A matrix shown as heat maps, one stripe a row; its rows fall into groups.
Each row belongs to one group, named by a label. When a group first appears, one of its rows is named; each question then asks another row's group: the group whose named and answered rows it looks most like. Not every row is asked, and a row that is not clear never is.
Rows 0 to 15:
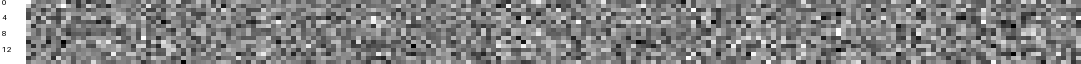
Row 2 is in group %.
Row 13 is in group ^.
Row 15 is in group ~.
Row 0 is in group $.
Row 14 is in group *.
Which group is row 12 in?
$
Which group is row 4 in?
^
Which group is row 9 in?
^
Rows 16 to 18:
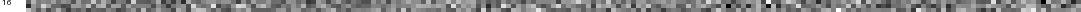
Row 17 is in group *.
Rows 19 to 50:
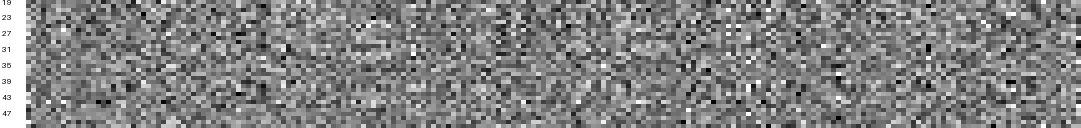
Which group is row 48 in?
$
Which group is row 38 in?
$
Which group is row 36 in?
~
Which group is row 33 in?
^
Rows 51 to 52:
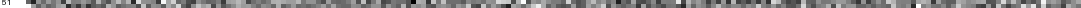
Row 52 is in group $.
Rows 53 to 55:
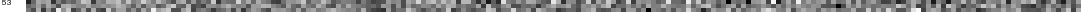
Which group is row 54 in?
$
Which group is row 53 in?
*
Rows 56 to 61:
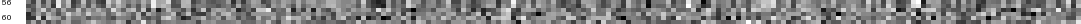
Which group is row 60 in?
~
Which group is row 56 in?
*
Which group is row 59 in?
$
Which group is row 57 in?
*
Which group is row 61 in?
^
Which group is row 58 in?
^
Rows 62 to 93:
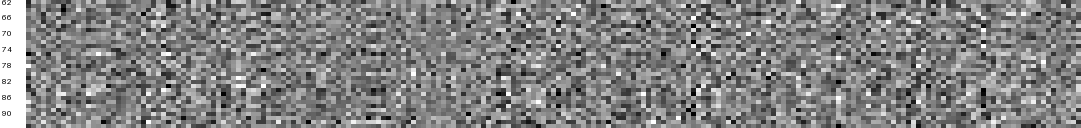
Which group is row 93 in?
$
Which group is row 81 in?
*
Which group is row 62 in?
*
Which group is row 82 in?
$
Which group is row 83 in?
*
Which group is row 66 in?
%
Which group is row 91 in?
~
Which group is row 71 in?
$
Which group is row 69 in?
%
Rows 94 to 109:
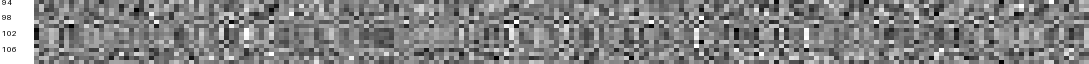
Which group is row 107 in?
^
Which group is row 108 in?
~
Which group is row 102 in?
*
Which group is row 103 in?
*
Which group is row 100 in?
%
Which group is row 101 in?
*
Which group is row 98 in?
%
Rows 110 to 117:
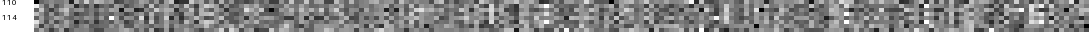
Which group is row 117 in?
%
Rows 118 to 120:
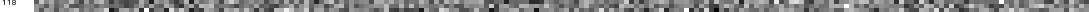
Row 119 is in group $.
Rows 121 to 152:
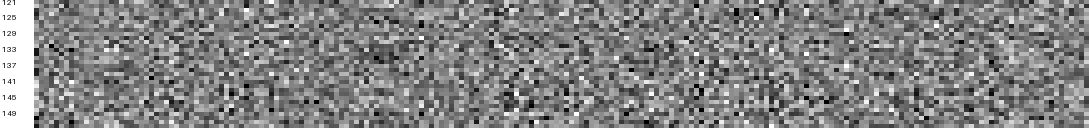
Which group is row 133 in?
%
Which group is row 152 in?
%
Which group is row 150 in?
$
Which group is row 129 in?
$
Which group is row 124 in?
*
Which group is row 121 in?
^
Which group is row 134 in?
*
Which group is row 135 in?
~
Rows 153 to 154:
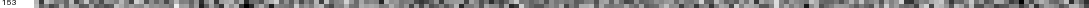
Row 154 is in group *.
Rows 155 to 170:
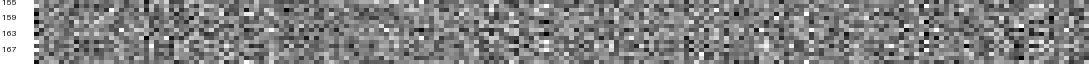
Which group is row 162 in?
^
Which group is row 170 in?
*
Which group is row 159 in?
~
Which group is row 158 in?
*
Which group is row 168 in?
%
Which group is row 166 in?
^
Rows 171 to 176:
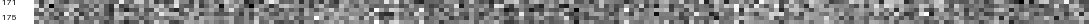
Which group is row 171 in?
^
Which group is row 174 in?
*
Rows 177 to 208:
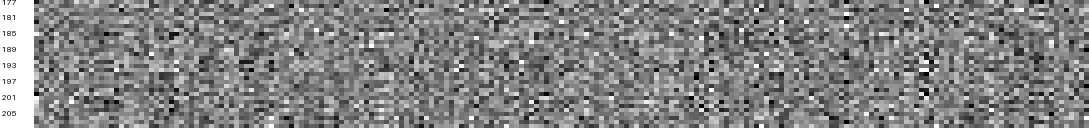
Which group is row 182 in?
*
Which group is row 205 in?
~
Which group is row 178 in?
^
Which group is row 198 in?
^
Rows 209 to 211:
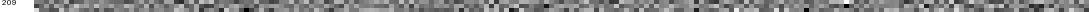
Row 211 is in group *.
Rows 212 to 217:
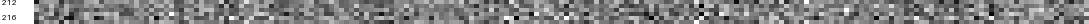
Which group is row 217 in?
*
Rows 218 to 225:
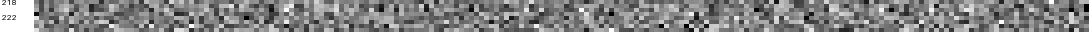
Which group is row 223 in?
~
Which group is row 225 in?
$
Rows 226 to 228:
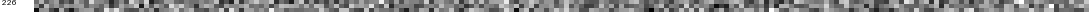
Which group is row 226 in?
^
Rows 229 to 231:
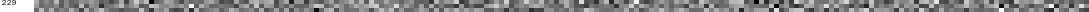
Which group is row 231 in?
~
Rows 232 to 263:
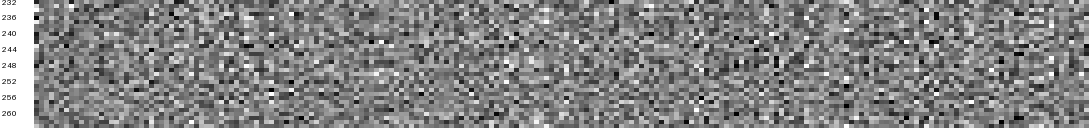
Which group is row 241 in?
*
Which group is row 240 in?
%
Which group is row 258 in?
$
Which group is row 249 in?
%
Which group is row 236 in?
*
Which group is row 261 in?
^
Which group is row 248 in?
*
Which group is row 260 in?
*
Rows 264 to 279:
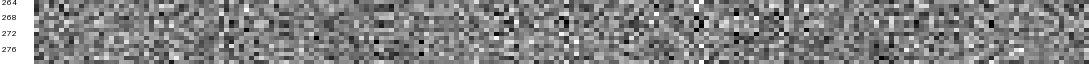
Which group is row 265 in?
*
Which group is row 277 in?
~
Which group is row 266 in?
*
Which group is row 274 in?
~
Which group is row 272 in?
*
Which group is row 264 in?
%
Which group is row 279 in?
%
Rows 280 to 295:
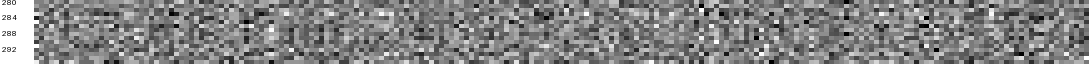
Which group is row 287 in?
^
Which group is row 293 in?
^
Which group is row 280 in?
$
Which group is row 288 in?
$
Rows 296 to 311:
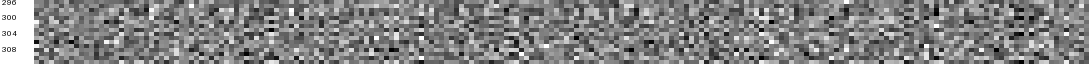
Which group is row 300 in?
^
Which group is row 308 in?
~
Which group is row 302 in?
^
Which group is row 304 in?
^
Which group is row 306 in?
%
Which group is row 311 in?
^
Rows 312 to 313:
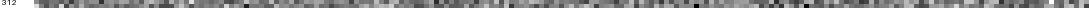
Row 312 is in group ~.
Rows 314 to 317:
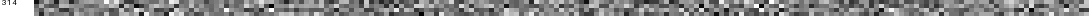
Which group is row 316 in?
^
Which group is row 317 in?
~
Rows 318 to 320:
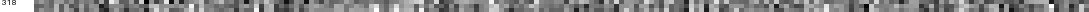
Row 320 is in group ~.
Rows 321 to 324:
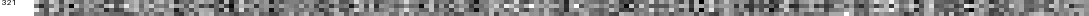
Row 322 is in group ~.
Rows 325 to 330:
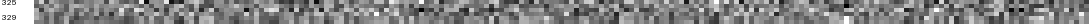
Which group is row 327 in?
^
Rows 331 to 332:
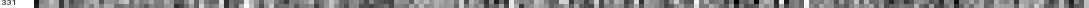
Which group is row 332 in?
*
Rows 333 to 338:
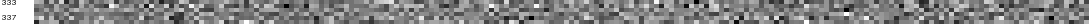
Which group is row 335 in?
$
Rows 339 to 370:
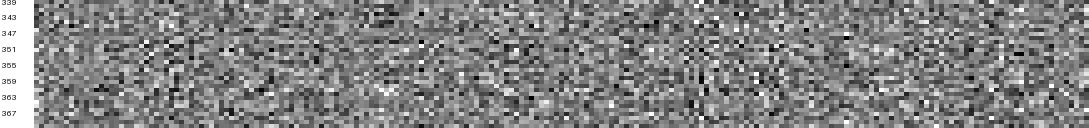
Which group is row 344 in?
*
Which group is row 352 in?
^
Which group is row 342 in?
~
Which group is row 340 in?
*
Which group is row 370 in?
^
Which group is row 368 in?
%
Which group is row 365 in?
$
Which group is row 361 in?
%
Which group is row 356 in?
~
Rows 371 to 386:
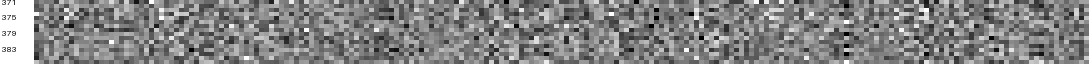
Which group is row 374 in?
$
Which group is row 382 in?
$
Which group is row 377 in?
%
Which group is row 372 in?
$
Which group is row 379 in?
$
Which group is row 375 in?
*
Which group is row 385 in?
*
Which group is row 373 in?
*
